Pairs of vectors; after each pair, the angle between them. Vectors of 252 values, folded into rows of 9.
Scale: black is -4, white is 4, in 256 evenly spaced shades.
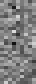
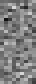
partly opposed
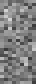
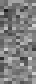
nearly opposite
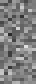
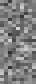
nearly parallel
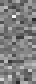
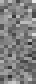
partly opposed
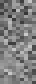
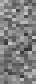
nearly opposite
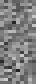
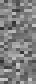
nearly parallel
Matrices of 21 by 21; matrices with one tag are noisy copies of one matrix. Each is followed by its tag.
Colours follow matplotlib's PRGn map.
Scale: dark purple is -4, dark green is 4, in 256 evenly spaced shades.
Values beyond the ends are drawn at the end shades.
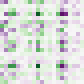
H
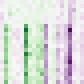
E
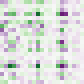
H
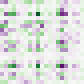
H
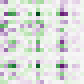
H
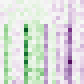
E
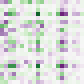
H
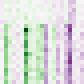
E
